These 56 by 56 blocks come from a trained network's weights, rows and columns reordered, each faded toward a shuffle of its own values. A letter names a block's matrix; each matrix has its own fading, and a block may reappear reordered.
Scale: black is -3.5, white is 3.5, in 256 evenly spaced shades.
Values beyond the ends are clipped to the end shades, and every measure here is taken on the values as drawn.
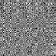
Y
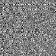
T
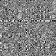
T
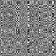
Y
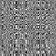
Y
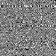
T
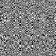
Y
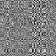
Y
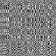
Y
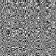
Y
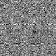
T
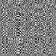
Y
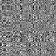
Y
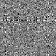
T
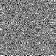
T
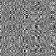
Y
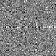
T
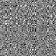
Y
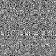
T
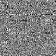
T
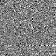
T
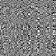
Y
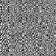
Y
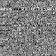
T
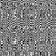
Y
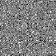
T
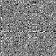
T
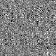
T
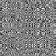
Y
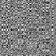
Y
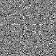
T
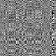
Y
